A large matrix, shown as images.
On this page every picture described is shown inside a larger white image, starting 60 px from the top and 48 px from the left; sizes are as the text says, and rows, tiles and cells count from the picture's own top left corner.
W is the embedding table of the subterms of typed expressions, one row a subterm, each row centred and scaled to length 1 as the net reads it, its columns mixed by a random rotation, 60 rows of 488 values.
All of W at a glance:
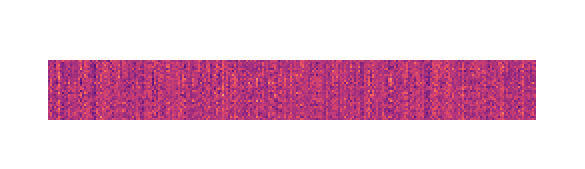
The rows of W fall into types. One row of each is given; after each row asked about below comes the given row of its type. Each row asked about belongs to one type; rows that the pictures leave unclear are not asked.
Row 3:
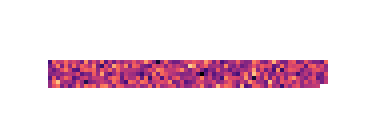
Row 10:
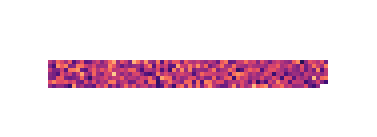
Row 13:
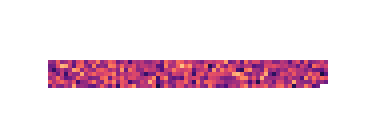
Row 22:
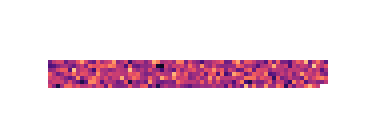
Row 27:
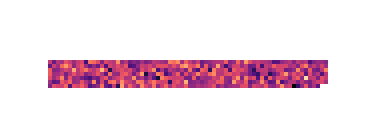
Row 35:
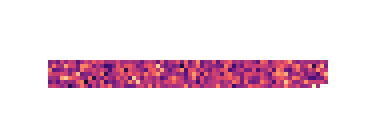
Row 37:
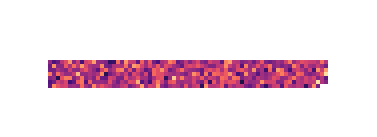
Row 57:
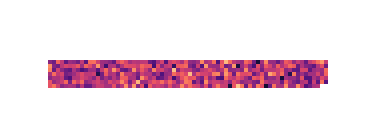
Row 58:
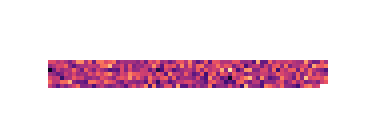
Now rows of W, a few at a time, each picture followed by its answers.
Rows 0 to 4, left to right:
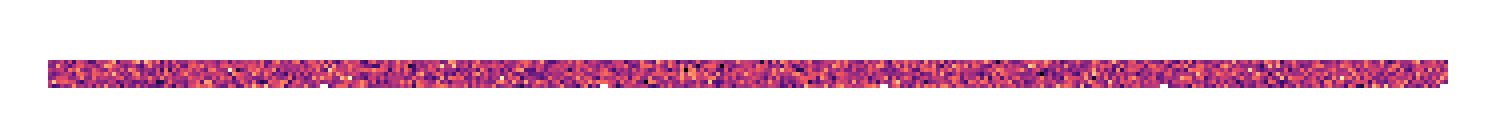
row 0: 10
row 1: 27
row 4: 10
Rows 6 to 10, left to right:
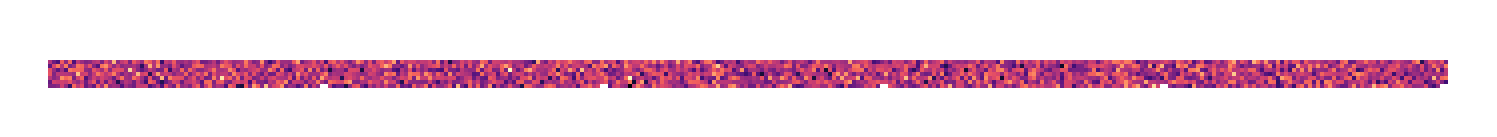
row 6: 10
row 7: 58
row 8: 3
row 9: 35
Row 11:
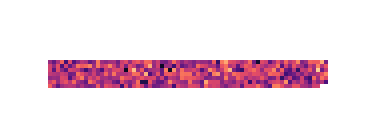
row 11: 10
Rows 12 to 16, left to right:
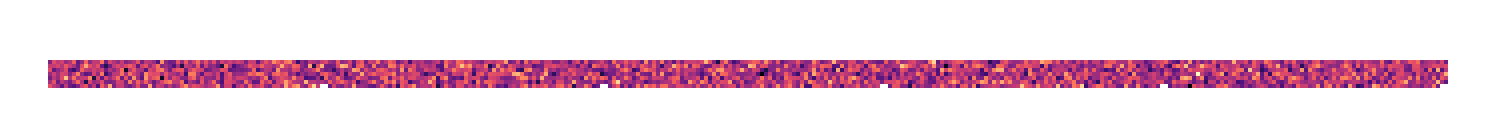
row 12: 35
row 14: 3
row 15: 57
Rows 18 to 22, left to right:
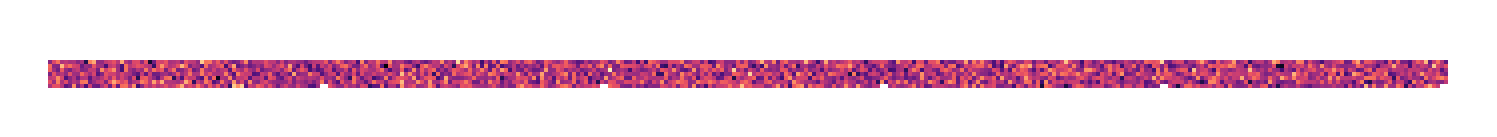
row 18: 57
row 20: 57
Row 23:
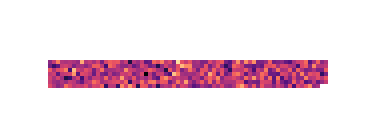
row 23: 22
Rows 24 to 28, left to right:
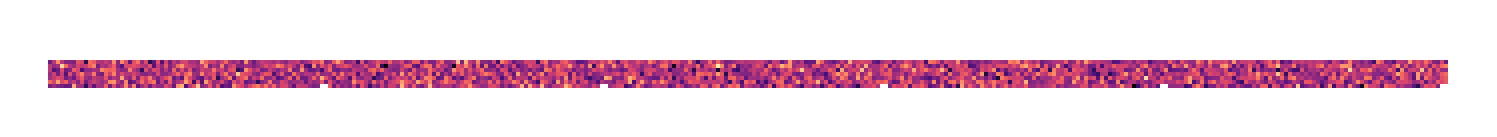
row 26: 58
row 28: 58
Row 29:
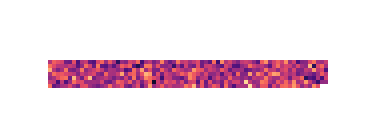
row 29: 35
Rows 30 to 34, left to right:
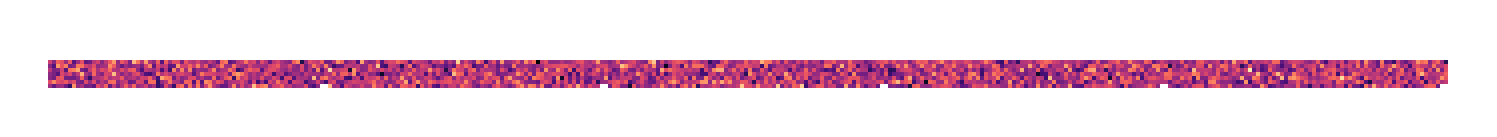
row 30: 10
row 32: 57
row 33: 3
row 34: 22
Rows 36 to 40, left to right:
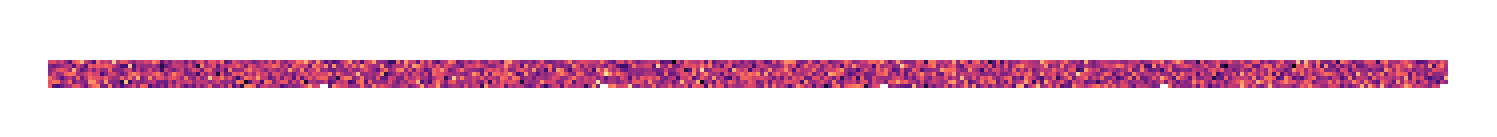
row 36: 22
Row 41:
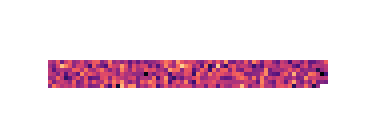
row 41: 13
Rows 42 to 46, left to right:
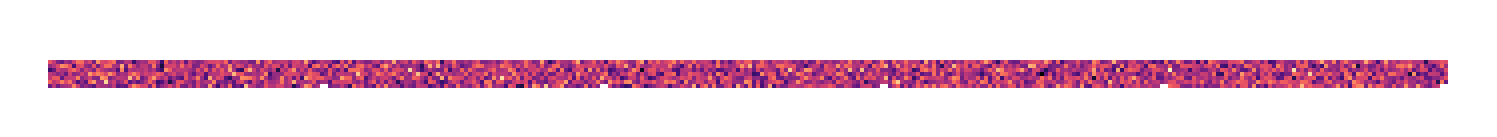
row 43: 10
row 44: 58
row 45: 3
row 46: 57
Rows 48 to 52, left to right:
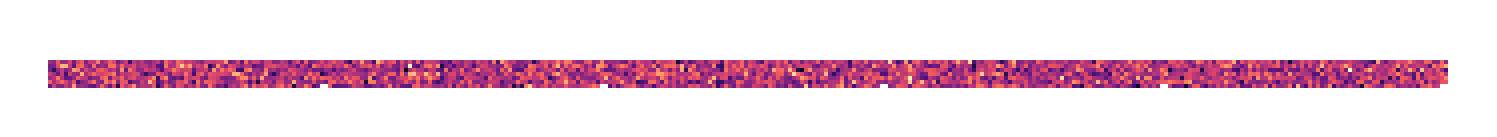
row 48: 13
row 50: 13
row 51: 27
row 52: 58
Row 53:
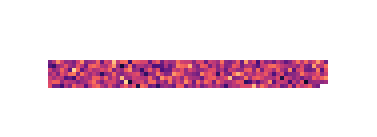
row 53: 22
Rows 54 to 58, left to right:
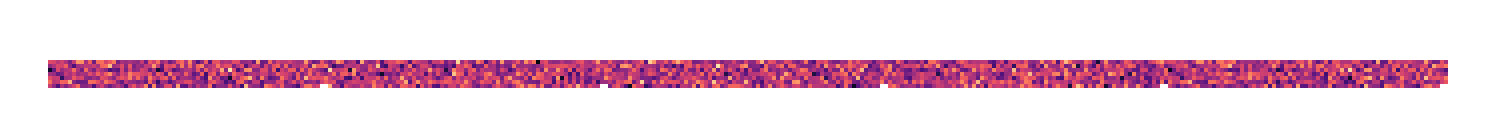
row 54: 58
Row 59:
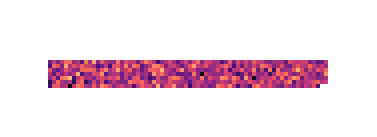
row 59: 3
